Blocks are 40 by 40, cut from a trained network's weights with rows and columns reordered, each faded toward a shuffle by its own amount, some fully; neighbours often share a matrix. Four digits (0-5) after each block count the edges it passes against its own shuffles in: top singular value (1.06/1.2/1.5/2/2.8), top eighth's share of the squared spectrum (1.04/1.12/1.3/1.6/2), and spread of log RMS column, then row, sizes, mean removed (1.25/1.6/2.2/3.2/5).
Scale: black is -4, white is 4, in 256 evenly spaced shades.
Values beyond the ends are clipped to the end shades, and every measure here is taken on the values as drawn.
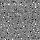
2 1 1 0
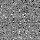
2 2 1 0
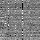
3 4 2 0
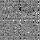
3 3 2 0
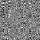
3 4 2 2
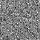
2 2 0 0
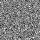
1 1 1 0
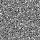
0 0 0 0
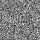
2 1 0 0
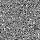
0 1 0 0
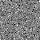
0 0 0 0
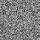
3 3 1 0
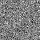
0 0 0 0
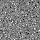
0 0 0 0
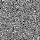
0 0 0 0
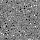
0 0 0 0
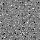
0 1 0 1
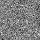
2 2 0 0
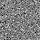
1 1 0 0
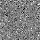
2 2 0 0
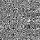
3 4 2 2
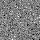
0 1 0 0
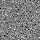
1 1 0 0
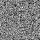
2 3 1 0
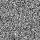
0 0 0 0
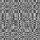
4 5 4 1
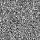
2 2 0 0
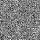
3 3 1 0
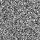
2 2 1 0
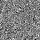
0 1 0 0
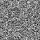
3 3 1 0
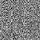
3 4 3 0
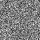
1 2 0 0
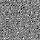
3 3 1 1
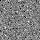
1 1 0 0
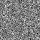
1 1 0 0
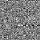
3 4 2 2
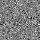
2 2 0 1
